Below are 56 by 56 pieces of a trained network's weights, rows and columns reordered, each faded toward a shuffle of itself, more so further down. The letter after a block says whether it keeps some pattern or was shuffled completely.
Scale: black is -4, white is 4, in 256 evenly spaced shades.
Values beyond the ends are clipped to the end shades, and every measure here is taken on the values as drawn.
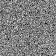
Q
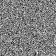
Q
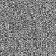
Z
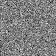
Q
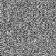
Z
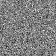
Q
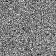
Q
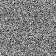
Q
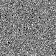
Q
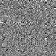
Z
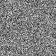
Q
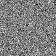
Q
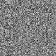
Z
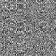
Z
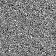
Q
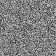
Q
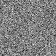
Q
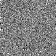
Z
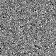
Q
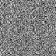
Z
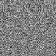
Z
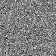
Q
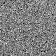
Q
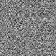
Z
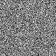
Q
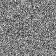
Q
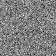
Q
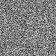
Q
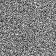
Q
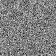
Q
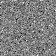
Q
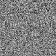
Z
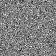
Q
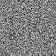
Z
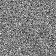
Q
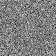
Q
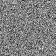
Q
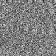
Z
